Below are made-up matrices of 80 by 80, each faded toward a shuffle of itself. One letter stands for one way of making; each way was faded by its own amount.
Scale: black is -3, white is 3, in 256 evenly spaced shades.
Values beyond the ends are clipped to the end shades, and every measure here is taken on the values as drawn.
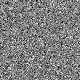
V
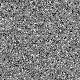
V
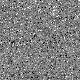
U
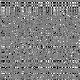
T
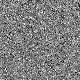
V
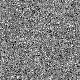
V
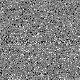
U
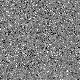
U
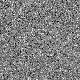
V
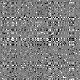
T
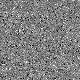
U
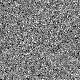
V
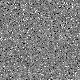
U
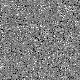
U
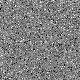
U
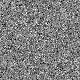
V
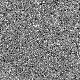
V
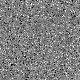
U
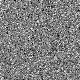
V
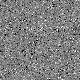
U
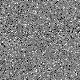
U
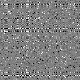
T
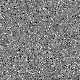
U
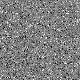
U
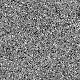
V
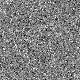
V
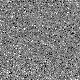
U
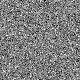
V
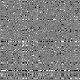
T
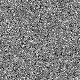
V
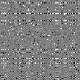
T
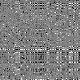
T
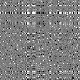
T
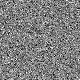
V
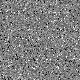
U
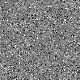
U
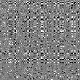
T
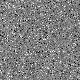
U
